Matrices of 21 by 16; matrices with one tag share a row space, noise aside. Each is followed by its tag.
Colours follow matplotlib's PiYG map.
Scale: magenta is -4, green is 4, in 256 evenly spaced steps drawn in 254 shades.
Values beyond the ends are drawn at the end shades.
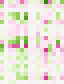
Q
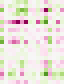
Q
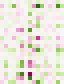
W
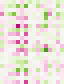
Q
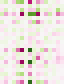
W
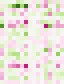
Q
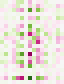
W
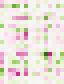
Q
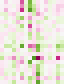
W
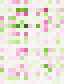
Q
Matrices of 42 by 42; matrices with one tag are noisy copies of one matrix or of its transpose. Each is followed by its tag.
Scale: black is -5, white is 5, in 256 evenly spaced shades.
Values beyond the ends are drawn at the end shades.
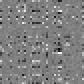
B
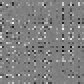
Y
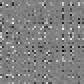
Y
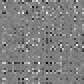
Y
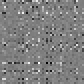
Y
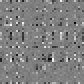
B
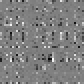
B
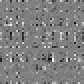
B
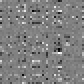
B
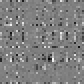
B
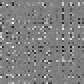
Y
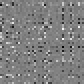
Y
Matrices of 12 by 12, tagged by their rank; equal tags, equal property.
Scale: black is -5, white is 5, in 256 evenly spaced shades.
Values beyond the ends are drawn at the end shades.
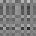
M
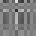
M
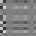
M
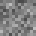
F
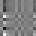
M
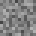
F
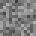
F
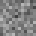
F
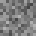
F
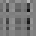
M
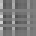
M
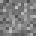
F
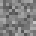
F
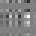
M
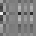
M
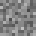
F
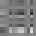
M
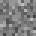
F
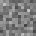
F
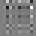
M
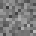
F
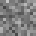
F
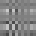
M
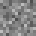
F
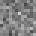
F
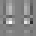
M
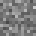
F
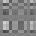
M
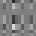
M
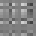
M
